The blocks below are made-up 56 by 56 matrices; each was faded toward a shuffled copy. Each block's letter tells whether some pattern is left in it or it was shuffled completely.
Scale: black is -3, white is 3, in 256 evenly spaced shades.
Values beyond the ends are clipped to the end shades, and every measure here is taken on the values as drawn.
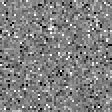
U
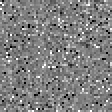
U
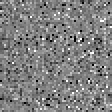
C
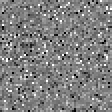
C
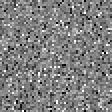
U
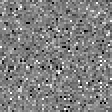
C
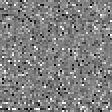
C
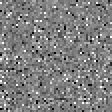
C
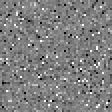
U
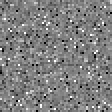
U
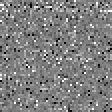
C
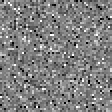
C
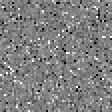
U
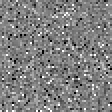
U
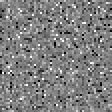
C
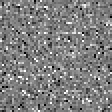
C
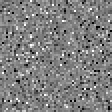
U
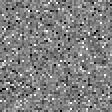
U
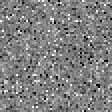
U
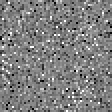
U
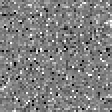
C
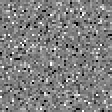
U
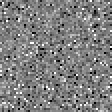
C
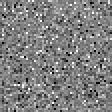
C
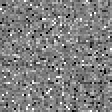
C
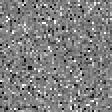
U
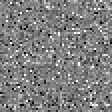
C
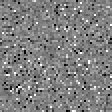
C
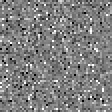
C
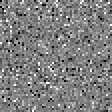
C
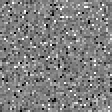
U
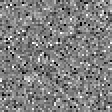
U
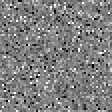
U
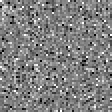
C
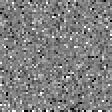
C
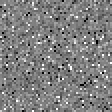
U
